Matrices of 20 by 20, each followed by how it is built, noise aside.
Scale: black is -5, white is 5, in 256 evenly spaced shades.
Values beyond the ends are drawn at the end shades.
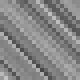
Toeplitz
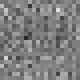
low rank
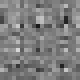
low rank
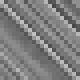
Toeplitz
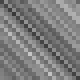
Toeplitz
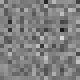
low rank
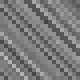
Toeplitz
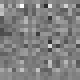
low rank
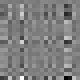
low rank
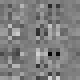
low rank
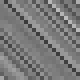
Toeplitz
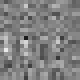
low rank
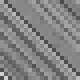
Toeplitz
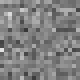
low rank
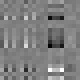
low rank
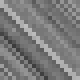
Toeplitz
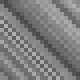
Toeplitz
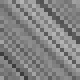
Toeplitz
